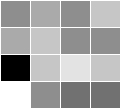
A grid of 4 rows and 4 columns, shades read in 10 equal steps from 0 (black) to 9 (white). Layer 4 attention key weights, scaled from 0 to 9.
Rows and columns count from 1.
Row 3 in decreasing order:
8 7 7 0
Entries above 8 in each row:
0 0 0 1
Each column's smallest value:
0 5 4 4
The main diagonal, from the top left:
5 7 8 4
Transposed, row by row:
5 6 0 9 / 6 7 7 5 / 5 5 8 4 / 7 5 7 4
